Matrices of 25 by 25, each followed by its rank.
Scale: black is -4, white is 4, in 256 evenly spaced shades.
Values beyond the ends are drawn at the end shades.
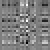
two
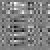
two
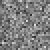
full rank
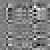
two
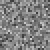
full rank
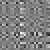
two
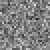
full rank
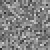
full rank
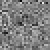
five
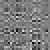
three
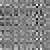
three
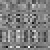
three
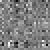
five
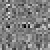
five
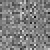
five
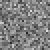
full rank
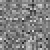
five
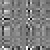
two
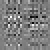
three
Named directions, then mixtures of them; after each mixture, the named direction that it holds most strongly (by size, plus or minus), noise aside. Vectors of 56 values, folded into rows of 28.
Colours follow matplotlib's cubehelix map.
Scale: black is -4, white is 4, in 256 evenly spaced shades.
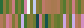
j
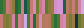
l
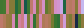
l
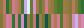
j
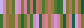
l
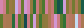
l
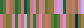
l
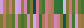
l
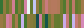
j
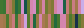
l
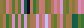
j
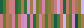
l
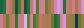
l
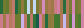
j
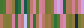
l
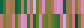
l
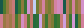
l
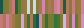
j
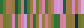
l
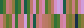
l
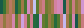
l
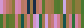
j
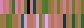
j
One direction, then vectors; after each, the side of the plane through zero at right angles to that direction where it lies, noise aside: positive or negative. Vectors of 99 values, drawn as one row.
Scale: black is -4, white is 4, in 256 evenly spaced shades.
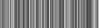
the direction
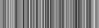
positive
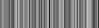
negative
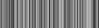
negative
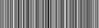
positive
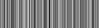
negative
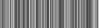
positive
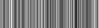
positive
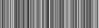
positive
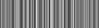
negative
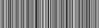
positive
